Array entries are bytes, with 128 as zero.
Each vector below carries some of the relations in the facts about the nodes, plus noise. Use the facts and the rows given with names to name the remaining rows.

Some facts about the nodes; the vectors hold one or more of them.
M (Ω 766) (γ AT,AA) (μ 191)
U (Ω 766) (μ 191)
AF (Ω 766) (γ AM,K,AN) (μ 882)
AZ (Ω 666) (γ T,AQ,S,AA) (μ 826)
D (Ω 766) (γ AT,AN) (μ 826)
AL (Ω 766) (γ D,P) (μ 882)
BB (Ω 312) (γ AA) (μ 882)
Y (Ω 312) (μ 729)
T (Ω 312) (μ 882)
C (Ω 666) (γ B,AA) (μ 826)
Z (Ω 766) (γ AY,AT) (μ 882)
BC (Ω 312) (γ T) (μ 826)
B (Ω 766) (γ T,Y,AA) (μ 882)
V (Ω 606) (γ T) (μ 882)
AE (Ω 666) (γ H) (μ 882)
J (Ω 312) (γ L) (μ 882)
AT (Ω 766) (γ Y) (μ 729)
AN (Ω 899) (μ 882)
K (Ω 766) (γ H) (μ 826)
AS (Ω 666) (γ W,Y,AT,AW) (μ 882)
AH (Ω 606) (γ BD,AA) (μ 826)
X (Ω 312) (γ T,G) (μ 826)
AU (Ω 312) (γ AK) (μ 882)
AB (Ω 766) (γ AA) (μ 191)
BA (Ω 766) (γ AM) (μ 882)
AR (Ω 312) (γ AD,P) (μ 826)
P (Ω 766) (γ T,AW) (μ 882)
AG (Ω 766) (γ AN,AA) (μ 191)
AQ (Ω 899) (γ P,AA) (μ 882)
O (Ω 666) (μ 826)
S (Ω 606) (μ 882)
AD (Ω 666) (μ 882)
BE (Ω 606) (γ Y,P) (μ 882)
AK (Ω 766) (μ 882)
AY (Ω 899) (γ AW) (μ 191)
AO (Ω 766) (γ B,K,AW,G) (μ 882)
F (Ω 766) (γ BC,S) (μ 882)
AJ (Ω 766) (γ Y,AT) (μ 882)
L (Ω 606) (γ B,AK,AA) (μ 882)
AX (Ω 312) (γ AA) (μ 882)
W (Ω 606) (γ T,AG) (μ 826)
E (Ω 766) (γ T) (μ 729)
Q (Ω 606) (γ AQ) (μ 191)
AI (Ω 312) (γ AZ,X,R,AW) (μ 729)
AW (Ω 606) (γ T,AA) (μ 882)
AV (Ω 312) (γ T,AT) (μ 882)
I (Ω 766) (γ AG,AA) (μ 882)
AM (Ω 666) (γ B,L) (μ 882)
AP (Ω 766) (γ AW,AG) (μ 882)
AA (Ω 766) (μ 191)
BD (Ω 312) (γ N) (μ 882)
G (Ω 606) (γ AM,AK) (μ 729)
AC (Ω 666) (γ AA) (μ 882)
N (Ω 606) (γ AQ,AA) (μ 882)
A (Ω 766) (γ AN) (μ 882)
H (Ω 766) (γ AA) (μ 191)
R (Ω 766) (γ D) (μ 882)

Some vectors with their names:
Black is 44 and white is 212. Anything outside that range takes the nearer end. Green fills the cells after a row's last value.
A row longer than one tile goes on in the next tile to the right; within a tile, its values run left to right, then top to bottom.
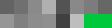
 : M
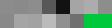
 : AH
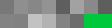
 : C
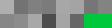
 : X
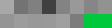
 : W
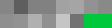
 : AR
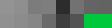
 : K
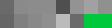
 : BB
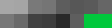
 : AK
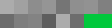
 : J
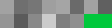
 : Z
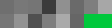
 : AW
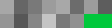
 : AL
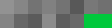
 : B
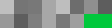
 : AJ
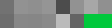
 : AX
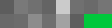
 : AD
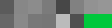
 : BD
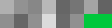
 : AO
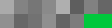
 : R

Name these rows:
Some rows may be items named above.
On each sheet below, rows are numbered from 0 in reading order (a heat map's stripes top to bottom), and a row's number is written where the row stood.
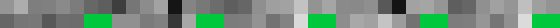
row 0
AM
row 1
AB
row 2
AI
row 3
AH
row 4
AI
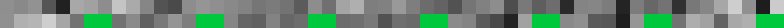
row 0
AH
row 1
L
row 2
B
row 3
AM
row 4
AG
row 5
H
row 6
AY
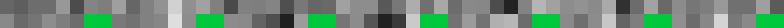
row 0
P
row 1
AV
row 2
AG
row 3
G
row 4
N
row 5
I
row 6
AP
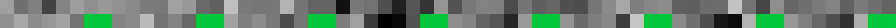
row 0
W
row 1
O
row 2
D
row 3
AA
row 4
AG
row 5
E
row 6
AT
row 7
U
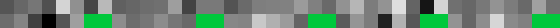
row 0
Y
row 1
P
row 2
AZ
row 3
AN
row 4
F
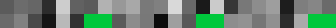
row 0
T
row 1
AN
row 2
AB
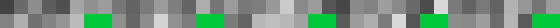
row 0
Q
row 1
F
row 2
AS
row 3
AQ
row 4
BC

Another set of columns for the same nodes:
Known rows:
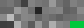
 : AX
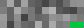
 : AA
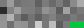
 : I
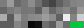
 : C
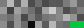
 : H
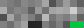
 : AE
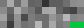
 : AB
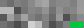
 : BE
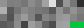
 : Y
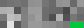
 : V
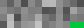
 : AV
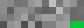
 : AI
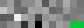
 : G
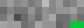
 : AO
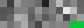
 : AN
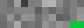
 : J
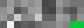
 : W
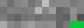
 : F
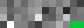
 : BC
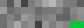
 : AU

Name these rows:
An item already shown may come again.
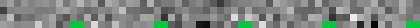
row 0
AP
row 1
E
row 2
C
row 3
E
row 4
G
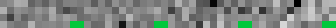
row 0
U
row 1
AD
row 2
AG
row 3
AY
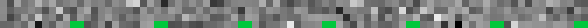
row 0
AR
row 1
Y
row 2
AH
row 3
M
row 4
D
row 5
G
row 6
T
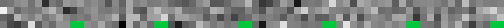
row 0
Q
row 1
AM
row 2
N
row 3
AQ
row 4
E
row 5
AS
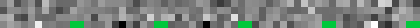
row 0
B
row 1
O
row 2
AZ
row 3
AI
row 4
AT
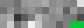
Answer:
P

